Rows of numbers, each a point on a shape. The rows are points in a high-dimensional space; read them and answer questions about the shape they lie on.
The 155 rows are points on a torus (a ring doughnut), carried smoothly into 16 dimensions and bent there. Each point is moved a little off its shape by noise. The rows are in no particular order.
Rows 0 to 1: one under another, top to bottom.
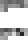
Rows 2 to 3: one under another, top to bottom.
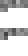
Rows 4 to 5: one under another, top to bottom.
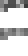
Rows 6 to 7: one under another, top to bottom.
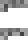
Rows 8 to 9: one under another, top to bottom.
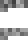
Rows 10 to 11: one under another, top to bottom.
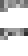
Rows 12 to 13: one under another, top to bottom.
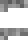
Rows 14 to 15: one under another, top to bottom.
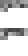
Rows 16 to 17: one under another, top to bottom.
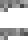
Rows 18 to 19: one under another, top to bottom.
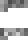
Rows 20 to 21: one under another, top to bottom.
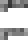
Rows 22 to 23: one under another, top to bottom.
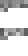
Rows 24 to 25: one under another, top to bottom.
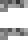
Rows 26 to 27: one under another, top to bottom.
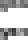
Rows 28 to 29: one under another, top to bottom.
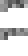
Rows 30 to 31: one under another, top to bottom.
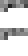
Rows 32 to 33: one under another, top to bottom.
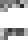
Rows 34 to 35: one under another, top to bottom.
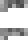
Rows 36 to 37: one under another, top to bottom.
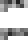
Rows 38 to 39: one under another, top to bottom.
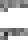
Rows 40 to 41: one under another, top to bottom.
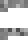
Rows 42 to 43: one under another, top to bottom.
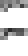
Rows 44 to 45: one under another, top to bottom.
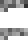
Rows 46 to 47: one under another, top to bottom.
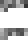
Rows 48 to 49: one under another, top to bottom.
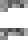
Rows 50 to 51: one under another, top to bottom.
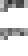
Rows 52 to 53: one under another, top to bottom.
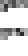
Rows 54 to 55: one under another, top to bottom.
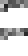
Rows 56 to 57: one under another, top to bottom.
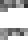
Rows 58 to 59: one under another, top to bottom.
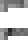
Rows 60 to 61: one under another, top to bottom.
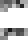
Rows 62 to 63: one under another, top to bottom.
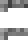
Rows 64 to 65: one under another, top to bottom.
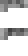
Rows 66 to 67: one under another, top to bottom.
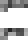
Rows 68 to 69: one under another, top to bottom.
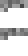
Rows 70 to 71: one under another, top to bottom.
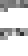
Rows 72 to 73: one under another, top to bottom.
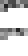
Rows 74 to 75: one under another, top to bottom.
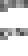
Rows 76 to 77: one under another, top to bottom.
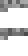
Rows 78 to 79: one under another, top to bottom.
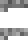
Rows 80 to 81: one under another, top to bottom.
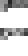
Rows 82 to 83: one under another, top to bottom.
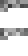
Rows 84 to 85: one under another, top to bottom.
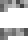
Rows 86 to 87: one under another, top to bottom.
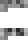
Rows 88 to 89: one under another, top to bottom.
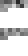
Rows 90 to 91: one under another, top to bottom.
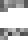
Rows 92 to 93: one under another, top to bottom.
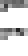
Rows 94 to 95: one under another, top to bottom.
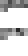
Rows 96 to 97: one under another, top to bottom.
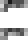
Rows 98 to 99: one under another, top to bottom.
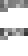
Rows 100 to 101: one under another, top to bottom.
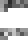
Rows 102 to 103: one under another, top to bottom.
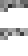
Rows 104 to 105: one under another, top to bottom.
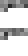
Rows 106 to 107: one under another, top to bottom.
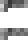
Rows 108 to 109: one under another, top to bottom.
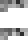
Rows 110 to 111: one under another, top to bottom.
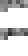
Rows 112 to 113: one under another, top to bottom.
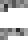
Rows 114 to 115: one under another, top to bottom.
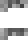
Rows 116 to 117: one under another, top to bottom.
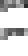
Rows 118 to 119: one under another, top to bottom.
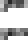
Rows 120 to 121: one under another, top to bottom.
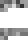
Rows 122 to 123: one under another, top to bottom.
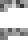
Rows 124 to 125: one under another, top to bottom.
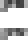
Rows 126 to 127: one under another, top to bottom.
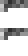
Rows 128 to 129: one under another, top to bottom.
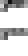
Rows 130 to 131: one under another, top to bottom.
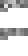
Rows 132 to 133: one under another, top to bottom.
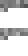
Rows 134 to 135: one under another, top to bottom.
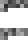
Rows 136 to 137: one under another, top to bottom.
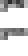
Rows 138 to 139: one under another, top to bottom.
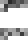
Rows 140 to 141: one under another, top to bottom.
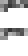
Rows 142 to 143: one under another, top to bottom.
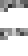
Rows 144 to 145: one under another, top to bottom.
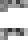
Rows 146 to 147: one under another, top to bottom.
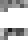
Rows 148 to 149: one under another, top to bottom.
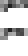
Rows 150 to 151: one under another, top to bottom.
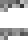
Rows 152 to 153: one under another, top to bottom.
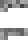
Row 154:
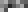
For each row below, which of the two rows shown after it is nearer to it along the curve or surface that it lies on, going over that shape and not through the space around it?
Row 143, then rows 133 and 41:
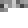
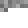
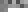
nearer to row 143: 41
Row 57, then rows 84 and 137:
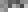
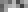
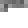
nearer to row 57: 137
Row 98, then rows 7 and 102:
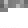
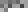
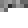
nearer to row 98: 7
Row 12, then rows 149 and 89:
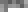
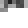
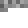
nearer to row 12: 89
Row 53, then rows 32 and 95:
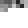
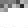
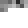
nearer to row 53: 32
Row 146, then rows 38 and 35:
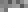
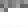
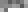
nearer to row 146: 35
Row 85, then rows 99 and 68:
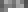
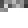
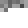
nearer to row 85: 99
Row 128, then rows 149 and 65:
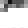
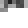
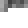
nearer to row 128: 149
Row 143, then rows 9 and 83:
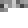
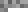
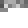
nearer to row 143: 83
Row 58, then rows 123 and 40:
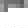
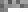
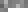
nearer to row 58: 123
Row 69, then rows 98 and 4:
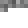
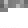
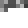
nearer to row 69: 98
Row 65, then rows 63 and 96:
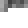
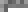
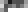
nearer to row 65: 63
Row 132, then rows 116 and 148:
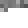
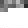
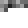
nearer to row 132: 148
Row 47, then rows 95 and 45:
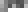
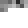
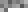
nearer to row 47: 45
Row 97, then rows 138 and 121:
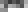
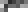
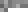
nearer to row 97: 138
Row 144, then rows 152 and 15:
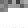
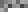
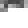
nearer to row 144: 15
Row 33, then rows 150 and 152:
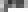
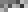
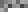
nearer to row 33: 150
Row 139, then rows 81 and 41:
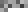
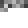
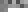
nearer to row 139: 81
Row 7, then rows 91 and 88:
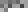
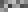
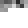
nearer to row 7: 91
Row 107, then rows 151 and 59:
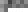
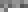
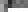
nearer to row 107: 59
